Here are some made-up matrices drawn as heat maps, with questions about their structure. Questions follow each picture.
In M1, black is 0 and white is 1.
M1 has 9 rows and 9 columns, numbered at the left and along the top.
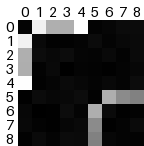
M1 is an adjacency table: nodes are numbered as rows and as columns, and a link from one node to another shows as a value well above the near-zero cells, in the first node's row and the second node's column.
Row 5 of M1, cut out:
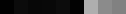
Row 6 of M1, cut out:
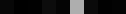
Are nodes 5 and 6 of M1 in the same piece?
yes
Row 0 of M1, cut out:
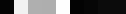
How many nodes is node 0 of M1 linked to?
4
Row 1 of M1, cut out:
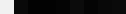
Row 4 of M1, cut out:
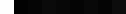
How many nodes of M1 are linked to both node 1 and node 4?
1
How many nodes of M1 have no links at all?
0
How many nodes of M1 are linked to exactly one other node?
7
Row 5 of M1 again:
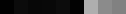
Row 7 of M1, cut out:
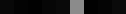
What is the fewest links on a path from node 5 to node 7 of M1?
1
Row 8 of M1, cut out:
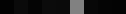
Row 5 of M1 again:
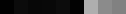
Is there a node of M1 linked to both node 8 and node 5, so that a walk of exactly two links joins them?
no
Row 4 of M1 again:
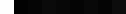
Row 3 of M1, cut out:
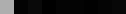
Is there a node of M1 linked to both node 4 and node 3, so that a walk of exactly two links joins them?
yes
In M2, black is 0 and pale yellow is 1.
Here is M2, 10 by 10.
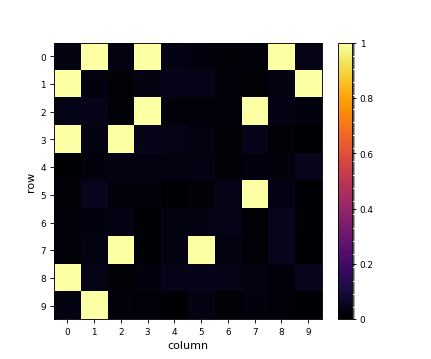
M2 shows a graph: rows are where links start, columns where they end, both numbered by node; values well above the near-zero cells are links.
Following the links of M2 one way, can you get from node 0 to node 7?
yes
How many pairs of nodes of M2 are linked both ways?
7
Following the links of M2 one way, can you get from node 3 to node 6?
no
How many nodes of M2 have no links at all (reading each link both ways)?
2
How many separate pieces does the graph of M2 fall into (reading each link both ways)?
3
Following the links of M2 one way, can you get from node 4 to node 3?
no
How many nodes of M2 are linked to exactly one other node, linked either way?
3
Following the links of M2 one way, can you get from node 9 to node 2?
yes
